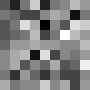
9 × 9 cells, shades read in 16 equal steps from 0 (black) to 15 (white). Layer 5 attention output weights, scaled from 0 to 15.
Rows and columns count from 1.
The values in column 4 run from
1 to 12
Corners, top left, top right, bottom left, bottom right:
5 9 10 9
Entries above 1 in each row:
9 8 8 9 9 8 9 9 9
